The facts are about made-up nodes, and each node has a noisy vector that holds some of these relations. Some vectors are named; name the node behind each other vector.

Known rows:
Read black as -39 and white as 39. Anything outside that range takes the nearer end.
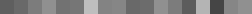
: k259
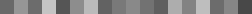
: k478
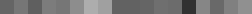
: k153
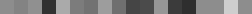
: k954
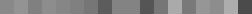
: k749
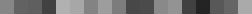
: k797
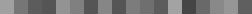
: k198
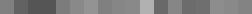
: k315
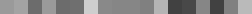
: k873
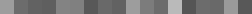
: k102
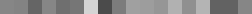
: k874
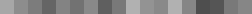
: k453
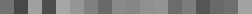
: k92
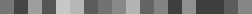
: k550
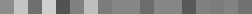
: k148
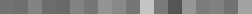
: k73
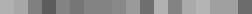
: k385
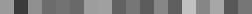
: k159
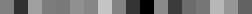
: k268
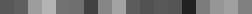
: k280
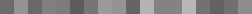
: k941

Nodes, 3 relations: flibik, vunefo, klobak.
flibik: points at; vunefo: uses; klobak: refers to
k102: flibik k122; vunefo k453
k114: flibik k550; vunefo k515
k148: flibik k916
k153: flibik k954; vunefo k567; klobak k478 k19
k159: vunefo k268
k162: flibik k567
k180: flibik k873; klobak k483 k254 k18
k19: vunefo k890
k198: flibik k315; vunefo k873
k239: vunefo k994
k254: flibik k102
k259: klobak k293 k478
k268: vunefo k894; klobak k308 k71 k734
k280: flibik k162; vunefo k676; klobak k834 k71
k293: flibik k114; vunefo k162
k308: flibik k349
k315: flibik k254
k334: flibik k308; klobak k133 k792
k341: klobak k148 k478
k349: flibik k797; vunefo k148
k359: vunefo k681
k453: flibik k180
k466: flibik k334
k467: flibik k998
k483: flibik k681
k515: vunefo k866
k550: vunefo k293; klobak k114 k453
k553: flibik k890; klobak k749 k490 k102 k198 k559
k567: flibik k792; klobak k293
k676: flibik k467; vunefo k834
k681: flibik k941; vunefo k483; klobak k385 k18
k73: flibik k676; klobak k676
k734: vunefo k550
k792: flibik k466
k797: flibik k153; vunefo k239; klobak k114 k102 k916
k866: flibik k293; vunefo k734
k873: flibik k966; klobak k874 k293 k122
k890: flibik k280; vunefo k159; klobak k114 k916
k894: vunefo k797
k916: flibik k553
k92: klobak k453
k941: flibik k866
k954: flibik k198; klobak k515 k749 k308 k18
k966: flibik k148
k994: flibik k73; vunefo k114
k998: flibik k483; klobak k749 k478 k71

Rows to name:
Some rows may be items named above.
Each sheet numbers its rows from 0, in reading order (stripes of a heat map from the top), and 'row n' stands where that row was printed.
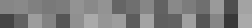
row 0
k349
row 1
k334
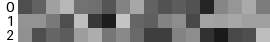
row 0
k280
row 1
k681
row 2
k797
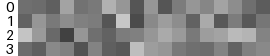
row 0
k19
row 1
k866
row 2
k254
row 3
k162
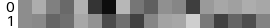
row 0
k681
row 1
k114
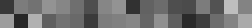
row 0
k998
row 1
k890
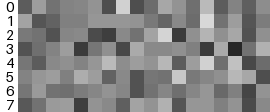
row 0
k866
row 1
k894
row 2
k676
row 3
k567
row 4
k133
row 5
k515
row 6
k349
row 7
k792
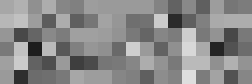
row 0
k966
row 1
k180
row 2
k894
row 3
k293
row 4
k483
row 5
k894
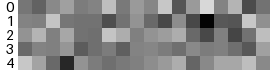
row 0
k133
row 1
k553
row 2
k873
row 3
k466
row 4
k254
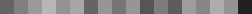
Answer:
k734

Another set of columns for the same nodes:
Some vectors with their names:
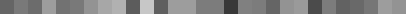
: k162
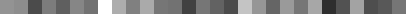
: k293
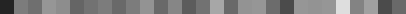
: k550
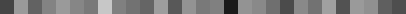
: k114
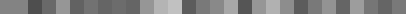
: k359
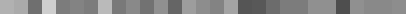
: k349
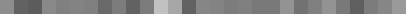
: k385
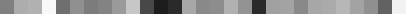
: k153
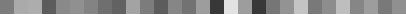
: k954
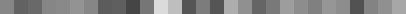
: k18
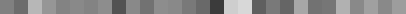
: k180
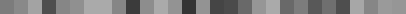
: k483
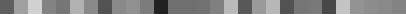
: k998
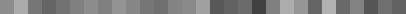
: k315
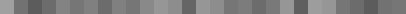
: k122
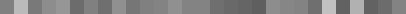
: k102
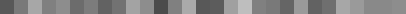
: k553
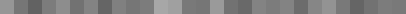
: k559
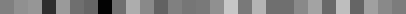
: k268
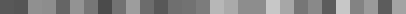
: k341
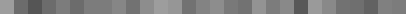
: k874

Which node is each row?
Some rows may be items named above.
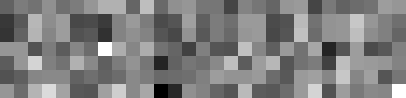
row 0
k162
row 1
k890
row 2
k890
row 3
k293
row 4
k998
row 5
k92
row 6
k567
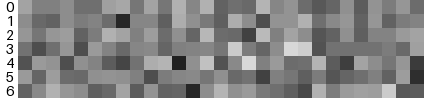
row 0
k966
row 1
k19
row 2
k148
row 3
k478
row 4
k280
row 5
k676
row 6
k797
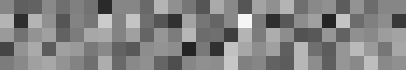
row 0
k19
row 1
k873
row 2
k148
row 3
k681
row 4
k334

